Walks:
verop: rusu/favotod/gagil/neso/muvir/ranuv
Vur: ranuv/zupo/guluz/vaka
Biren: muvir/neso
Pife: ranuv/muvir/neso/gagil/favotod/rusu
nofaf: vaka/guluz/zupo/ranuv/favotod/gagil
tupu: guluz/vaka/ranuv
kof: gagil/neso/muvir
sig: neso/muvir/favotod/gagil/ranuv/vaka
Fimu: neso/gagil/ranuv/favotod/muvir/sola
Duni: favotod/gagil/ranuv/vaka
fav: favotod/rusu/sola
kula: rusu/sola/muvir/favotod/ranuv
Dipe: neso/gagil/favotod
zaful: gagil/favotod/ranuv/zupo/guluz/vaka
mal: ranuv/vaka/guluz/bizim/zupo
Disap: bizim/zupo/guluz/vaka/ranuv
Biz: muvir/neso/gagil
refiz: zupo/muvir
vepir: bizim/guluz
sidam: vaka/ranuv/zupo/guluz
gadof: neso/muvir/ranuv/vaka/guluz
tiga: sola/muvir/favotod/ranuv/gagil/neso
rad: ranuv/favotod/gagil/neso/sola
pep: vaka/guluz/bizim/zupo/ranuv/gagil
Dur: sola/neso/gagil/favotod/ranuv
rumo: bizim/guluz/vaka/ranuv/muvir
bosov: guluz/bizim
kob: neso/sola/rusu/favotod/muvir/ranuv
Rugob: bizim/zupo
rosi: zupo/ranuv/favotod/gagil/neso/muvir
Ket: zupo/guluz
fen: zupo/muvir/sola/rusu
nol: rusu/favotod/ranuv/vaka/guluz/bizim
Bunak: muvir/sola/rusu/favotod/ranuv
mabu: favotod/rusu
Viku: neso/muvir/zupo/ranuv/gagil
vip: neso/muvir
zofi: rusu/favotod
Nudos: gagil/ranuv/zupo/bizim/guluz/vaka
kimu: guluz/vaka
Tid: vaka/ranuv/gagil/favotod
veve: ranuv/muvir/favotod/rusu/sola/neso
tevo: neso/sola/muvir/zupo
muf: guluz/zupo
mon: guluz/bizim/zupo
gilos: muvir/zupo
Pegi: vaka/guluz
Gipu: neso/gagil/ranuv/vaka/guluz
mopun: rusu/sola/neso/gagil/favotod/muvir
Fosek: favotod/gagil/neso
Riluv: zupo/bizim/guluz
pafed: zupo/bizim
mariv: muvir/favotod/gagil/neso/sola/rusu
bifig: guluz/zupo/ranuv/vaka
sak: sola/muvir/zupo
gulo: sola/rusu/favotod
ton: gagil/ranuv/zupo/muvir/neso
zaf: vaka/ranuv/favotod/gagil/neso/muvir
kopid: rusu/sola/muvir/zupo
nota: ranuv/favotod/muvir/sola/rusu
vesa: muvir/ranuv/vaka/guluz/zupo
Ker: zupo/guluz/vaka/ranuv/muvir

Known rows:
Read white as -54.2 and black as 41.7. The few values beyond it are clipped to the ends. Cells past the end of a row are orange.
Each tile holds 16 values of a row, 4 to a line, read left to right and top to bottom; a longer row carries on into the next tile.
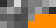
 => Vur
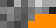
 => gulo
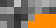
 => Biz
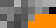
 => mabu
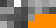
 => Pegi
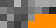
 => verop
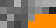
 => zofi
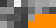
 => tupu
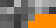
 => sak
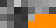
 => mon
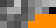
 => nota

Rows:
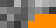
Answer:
kula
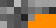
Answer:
Dipe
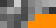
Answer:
Pife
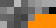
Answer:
Fosek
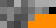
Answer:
fav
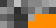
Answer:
muf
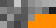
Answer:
nol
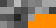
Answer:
pafed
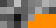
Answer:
gilos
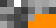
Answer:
pep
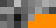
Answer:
fen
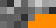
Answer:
Dur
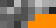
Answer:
tiga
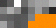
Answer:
zaf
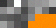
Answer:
sidam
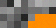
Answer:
kob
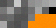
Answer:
Duni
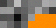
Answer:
refiz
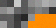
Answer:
sig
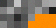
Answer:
rosi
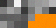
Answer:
mal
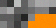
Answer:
tevo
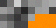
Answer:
Disap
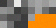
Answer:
kimu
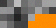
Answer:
Ket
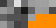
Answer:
rumo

